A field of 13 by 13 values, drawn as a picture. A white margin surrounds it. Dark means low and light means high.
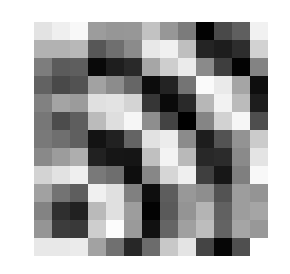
The halves do not mirror each other. The histogram is flat. Rings spread out from the bottom left. No row or column stands out.
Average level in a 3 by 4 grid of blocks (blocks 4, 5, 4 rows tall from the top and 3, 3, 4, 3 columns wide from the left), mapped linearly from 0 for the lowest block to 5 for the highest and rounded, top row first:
3030 | 3123 | 2512
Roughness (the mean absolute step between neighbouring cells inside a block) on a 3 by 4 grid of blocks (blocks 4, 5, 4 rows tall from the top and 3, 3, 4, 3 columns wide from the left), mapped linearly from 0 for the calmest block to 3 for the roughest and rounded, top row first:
0 1 2 3 | 0 1 2 2 | 1 1 1 1
